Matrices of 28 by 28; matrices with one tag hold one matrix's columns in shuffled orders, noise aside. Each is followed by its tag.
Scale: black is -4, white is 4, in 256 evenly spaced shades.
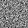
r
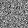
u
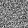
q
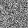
u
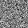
q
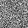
r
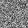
q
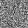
u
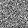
r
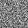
r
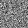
u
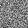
r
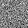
r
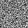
q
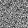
q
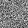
r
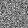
u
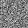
u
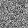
u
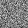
r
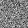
q
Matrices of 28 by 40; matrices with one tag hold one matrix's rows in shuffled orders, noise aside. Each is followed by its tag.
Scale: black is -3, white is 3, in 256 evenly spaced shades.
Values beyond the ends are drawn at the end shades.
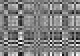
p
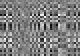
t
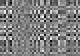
t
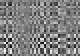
t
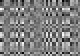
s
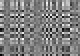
s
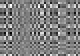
t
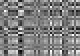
p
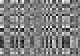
s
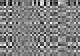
t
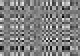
s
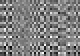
t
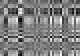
p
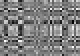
p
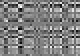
p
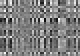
t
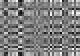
p
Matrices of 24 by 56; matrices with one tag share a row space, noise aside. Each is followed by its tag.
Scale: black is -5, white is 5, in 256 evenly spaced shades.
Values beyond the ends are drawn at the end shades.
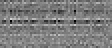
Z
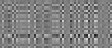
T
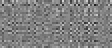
T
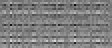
Z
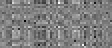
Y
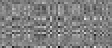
Y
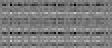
Z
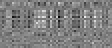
Y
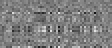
Y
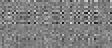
T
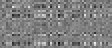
Y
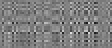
T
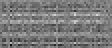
Z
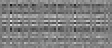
Z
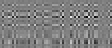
T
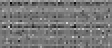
Z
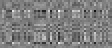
Y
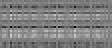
Z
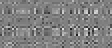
T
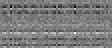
Z
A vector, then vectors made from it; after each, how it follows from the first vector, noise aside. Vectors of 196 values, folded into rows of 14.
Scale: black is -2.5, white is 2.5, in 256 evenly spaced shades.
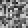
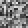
negated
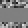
partly zeroed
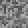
shrunk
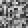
negated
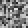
copied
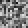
copied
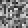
copied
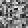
negated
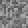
shrunk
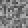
shrunk
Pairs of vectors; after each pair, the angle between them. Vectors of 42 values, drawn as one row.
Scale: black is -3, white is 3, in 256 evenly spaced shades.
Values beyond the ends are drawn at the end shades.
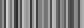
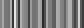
partly opposed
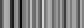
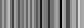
orthogonal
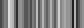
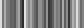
partly opposed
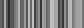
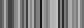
nearly parallel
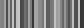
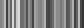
nearly parallel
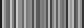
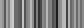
orthogonal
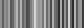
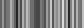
nearly opposite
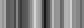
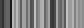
orthogonal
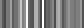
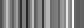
partly opposed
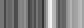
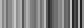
partly opposed
